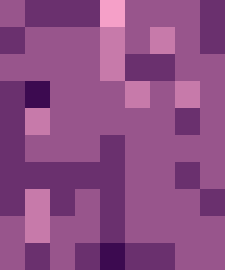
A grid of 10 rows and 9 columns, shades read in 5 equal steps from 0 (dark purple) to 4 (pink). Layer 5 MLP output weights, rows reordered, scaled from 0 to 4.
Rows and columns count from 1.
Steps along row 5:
up down same same same same down up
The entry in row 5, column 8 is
1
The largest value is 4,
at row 1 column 5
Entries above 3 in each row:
1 0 0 0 0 0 0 0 0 0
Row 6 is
1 2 2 2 1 2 2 2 2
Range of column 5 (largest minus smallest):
4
